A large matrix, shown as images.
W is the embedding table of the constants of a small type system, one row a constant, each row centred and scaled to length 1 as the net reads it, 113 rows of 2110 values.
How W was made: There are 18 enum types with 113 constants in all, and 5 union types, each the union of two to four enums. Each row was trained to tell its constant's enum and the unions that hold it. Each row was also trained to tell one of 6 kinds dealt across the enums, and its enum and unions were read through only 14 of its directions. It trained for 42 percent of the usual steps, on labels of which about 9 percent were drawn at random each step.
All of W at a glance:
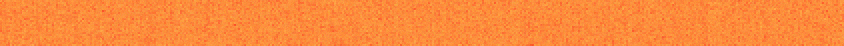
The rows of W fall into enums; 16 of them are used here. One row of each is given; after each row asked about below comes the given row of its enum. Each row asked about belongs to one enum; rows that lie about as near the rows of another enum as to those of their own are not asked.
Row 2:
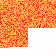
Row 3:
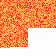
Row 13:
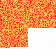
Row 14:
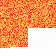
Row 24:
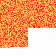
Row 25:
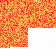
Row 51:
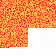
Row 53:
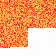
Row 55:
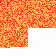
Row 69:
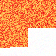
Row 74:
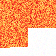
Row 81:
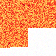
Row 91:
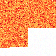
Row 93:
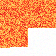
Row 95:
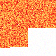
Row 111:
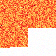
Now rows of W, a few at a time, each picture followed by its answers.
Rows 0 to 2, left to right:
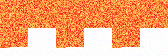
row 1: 24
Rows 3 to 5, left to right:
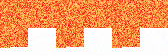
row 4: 13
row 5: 13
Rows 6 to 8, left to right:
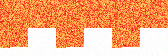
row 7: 3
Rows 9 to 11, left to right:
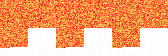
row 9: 55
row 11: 13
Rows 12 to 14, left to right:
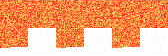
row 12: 74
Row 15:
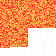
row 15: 81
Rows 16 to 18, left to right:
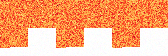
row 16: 74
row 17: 14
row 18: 81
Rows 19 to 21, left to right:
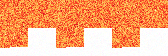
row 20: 69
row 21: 51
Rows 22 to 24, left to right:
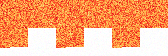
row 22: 74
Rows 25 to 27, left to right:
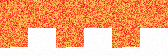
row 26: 93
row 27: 53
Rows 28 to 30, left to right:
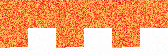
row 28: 93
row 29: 13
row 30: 25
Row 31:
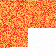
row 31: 53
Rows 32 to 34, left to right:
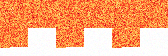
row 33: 93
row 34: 111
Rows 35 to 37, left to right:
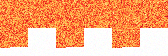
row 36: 74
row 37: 81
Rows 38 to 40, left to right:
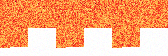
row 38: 51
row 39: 93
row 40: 53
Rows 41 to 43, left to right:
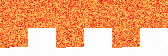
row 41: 111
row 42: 69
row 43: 55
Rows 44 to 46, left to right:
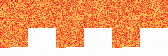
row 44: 74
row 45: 81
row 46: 81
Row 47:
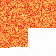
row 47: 3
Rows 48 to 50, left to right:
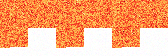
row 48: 3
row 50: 14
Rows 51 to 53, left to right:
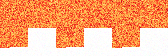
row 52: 69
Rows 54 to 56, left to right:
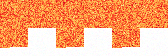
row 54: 2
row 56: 2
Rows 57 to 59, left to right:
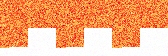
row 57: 14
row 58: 53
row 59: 93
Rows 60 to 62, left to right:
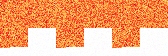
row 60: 25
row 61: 74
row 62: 51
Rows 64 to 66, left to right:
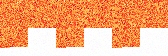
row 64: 51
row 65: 111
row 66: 14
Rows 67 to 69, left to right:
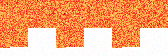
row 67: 69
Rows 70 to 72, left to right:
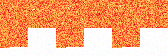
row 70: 51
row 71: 53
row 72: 25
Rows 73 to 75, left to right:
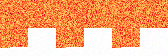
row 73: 14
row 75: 51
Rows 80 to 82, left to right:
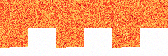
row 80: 13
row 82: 2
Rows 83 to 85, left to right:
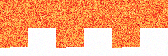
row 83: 25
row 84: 69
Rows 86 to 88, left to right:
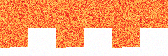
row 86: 55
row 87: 14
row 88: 111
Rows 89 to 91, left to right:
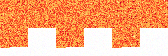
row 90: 24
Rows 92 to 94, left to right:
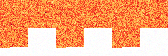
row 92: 2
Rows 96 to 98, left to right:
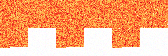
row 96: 111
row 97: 53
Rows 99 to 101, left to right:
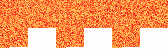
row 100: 81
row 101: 93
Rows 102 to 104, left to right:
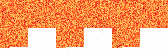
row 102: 111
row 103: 14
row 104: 25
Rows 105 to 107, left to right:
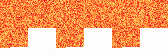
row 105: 53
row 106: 55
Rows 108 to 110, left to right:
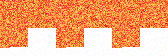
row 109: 81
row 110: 74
